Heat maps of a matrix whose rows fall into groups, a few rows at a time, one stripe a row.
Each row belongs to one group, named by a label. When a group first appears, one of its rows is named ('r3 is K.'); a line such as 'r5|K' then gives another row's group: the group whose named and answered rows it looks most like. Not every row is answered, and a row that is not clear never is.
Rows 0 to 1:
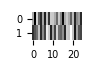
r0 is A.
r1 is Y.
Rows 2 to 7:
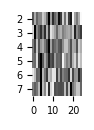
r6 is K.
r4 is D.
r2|D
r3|A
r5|D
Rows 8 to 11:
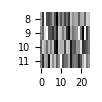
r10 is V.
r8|D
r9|Y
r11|A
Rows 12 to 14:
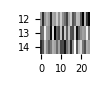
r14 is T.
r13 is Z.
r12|Y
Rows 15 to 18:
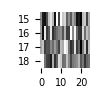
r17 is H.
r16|D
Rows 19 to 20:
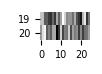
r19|H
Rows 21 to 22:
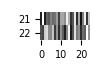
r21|H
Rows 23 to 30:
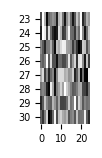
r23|V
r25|H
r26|T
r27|K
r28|K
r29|T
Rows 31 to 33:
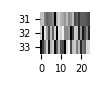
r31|K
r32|A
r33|T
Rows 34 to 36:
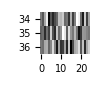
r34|Y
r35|H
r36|T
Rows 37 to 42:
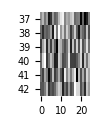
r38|A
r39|V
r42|T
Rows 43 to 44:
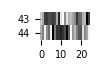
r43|H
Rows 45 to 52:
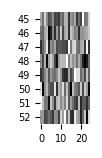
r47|T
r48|K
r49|T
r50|A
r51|K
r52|H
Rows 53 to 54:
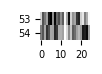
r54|K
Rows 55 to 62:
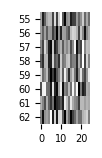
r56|D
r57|Z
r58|Z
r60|V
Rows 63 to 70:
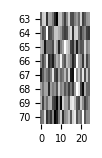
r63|V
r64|Y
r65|H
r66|Y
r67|T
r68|Y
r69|D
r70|Z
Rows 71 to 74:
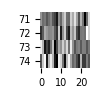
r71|D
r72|D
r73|K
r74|V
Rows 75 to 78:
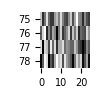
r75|Y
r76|V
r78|Y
